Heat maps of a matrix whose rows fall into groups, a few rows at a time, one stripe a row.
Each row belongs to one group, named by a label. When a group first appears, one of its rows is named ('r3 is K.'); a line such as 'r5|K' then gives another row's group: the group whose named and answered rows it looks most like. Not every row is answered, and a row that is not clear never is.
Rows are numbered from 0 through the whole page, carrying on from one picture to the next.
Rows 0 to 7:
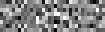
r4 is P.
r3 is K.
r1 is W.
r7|W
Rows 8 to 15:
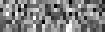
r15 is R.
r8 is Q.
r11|W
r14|R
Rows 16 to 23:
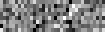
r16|Q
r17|W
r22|K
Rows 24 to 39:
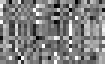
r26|Q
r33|K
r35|W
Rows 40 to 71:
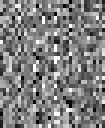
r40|Q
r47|Q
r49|P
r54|K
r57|P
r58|K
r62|R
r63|R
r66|Q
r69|P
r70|K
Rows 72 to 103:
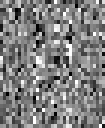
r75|P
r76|P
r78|K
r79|K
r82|K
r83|R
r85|R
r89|P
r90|Q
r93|P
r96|P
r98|W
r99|R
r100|W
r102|P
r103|R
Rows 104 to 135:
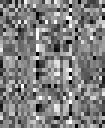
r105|Q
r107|K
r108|R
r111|P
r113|P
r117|R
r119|K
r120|K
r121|R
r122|K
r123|R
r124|Q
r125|W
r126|P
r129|R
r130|K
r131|K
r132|Q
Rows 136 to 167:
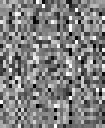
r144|Q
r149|Q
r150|P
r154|R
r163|W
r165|W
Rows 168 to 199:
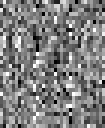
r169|K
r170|Q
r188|R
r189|R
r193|W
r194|R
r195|Q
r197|Q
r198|Q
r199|P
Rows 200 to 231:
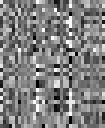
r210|R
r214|Q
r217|K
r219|Q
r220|K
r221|K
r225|R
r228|R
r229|Q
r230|Q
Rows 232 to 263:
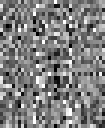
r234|Q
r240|K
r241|P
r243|Q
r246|W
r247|R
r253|W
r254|W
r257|P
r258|P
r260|R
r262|R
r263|W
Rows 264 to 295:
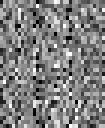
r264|K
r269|K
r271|Q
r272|W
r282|Q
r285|W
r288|K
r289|P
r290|P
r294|K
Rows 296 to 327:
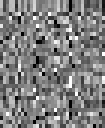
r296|Q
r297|Q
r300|P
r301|W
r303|R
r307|Q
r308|W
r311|K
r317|R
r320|P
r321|Q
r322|Q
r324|W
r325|K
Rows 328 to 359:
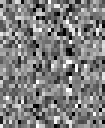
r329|K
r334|R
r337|Q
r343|R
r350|R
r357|K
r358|R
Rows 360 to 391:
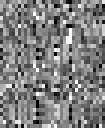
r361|W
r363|R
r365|W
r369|R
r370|R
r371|W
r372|K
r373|W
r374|K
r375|Q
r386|K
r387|Q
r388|K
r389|Q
